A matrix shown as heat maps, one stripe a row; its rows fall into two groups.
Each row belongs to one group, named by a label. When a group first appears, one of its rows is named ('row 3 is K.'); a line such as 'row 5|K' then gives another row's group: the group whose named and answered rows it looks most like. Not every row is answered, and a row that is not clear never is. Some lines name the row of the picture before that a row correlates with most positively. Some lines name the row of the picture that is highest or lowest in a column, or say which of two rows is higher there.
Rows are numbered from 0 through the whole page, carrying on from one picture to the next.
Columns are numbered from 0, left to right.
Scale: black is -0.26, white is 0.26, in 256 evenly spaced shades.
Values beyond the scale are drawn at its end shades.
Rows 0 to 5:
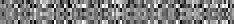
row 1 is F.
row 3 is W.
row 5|F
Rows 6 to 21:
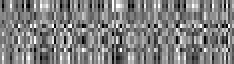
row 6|W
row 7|W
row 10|F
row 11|W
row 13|F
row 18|F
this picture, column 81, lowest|7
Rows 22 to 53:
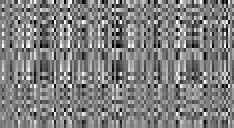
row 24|W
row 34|W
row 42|F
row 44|W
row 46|W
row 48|W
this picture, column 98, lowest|33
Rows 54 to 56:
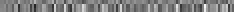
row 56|F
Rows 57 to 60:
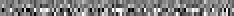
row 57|F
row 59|W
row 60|F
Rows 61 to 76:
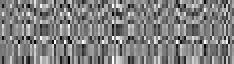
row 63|F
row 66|W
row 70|W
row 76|W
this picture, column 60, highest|71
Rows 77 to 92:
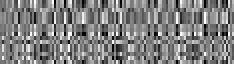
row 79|W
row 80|F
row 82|F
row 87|W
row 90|F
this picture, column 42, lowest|85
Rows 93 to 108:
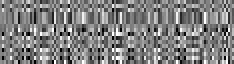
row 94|W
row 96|F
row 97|F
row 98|F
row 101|W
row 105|W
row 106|F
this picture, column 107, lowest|100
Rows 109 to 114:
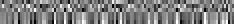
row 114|F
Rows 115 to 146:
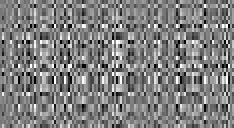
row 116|F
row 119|W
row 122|W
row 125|W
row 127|W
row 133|W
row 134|F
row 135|F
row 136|W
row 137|W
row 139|F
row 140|F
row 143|W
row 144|F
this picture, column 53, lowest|131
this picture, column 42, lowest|131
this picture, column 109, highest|131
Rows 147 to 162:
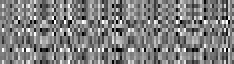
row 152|F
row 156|W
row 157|W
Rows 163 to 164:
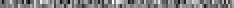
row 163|W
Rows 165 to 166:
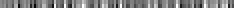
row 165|F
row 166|F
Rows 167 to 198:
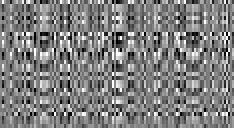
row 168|W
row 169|W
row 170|F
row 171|W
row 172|F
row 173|W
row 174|W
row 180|W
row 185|W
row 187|W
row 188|W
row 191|W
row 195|F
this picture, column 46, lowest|195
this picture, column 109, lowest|195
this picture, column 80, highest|179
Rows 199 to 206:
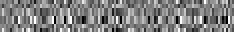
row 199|F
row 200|W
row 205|F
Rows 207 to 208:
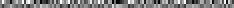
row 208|W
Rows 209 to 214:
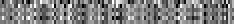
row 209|W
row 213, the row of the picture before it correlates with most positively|207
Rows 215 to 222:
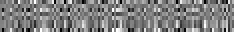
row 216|F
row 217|W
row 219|W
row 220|F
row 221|F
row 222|W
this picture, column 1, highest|218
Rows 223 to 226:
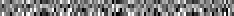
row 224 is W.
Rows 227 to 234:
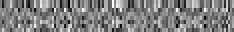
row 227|W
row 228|W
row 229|F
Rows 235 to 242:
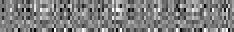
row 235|W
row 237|W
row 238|F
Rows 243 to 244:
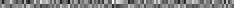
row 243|W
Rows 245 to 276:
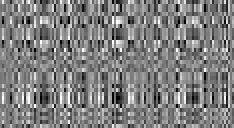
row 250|W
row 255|W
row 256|W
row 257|F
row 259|F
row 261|W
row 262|F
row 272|F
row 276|W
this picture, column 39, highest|269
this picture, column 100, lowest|257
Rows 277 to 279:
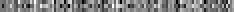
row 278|W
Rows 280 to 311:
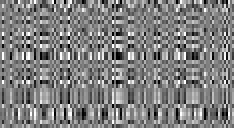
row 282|F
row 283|W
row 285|W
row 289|W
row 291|W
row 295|W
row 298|F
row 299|W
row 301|F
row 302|W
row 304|W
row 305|W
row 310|W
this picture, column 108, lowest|308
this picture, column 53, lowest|308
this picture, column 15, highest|308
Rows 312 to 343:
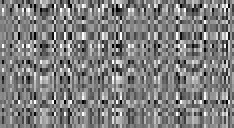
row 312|W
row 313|F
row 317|F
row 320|F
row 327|W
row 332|W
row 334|W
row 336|F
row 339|W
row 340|F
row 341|W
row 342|W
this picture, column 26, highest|337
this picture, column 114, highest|337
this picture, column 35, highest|337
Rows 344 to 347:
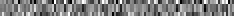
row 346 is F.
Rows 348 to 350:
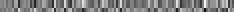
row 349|F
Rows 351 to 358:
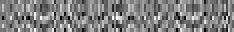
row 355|W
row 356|F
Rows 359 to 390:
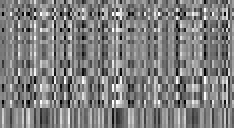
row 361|F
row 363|F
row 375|W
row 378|F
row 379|F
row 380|W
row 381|W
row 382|F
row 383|F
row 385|W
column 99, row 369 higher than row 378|Yes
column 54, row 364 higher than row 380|Yes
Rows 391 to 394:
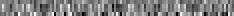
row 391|F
